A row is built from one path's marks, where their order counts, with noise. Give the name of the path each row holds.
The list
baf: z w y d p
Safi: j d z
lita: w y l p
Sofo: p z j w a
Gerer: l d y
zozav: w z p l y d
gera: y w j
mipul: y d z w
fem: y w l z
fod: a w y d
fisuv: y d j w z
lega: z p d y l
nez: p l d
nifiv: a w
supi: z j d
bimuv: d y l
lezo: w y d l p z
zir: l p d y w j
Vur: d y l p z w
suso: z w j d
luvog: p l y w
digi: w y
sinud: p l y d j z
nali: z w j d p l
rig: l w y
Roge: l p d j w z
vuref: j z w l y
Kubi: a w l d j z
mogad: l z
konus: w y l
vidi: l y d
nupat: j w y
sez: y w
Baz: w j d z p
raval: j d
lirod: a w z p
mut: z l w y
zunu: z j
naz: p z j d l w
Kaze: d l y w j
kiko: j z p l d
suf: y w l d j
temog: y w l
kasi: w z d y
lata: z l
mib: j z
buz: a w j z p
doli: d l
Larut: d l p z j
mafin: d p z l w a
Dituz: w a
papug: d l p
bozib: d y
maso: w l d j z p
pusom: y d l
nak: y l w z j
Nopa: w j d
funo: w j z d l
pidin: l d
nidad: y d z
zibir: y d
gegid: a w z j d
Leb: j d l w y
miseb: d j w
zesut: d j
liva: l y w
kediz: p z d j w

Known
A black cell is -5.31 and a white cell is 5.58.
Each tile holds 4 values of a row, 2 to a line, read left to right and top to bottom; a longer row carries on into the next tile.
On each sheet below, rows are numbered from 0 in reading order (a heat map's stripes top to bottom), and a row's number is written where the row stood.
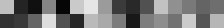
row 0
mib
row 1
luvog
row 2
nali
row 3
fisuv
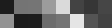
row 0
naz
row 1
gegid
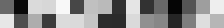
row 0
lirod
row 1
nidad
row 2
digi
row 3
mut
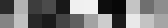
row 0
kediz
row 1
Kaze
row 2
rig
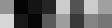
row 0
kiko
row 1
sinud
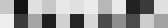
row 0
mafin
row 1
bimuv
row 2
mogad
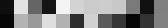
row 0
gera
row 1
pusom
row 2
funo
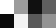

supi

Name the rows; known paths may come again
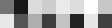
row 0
lirod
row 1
bimuv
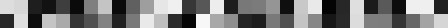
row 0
raval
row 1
buz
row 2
mut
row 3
lata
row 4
naz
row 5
zir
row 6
digi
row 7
Kaze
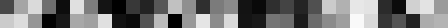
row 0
mipul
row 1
gera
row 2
vuref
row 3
zunu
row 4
kiko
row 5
nali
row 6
fod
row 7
luvog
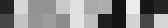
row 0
sez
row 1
Gerer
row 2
nupat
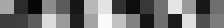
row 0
mib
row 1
fem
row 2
Roge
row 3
supi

